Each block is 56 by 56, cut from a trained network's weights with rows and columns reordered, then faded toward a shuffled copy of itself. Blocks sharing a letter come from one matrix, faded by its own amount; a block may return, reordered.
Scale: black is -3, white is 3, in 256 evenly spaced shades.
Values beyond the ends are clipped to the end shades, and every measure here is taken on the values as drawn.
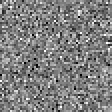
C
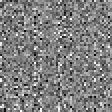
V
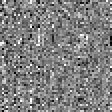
V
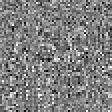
V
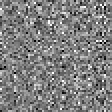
V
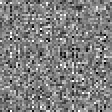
V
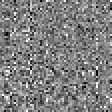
V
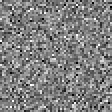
C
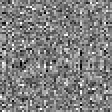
V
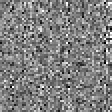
V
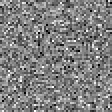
C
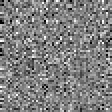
V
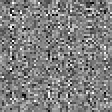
V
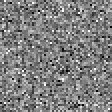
C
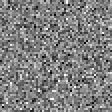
C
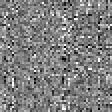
V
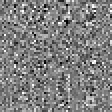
V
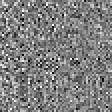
V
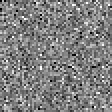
C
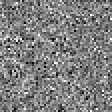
C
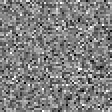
C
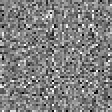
V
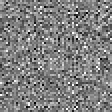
V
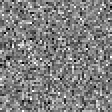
C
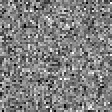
C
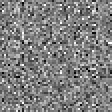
V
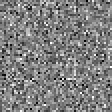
C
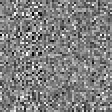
V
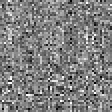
V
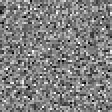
C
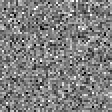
C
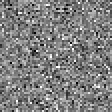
C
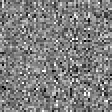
V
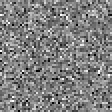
C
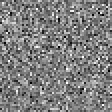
C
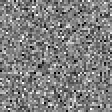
C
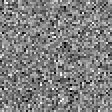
C
